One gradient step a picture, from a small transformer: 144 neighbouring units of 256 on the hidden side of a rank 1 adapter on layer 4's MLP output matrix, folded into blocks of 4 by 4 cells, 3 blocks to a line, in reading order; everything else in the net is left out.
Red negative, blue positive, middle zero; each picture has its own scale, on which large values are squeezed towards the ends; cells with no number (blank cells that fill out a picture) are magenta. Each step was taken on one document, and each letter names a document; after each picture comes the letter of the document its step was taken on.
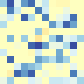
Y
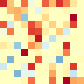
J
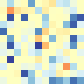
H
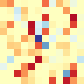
J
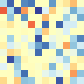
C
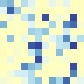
Y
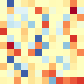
C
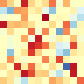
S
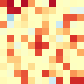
C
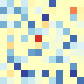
S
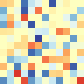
S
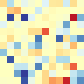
H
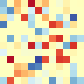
Y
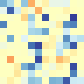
Y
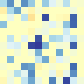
Y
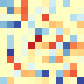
S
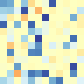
S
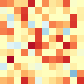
H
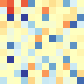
H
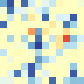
Y
